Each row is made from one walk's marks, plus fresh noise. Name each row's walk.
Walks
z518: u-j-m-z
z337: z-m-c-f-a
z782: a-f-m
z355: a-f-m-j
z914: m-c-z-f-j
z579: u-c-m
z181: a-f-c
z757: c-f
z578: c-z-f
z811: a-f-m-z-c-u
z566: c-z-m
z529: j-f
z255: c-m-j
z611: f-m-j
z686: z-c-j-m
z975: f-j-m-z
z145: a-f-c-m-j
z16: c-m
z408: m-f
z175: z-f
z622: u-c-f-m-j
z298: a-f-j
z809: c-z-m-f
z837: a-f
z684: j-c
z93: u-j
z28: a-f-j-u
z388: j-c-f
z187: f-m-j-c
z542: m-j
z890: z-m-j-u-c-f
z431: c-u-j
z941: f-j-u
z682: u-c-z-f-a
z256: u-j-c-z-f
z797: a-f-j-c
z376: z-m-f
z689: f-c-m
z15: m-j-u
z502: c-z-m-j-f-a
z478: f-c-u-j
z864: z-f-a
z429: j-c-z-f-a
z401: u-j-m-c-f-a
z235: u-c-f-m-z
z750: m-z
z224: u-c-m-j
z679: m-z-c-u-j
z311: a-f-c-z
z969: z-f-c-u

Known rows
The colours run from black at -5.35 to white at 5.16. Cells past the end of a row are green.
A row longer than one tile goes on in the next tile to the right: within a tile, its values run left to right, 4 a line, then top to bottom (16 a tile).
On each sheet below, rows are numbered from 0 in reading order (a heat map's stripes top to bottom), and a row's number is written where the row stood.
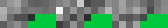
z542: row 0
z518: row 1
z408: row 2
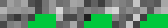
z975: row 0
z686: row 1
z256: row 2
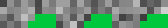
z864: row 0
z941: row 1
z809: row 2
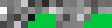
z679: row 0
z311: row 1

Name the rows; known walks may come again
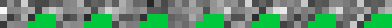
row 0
z811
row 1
z809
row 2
z355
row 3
z175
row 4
z235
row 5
z518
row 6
z256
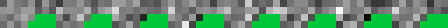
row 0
z837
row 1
z311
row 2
z15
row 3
z431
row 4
z969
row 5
z429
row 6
z401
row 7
z28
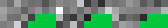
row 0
z684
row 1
z679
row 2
z16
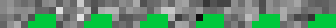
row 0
z529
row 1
z682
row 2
z750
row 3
z145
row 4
z864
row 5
z542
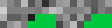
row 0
z579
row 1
z941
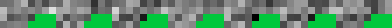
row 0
z566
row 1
z782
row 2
z686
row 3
z181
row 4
z255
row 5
z914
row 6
z975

